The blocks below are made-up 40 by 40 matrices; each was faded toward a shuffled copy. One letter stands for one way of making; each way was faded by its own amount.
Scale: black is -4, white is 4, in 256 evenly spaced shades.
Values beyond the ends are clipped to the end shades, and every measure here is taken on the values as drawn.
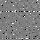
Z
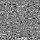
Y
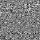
Y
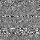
Y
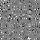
Z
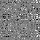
Z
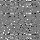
Z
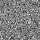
Y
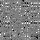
Z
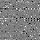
Z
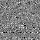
Y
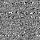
Y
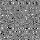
Z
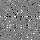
Z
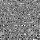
Y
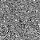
Y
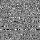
Y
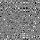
Z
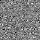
Y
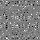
Z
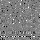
Z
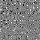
Z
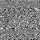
Y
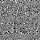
Y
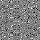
Z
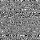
Y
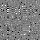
Z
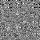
Y
